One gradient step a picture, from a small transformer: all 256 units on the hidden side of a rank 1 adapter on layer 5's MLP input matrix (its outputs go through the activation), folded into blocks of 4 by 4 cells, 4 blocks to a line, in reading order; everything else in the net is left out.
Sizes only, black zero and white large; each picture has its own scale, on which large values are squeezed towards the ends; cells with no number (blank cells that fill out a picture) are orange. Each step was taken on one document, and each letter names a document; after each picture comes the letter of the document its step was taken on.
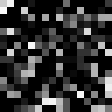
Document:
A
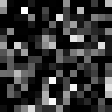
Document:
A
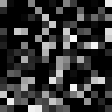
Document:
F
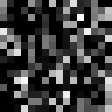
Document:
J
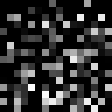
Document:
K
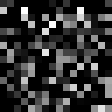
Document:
A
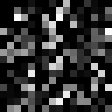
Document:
K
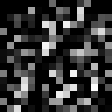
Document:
K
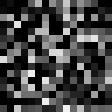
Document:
J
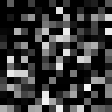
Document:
F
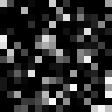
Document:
A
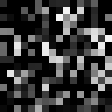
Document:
J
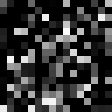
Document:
F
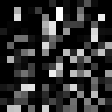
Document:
K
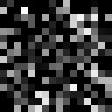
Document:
A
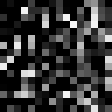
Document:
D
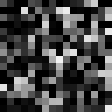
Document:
J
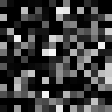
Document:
J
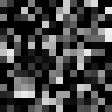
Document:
J
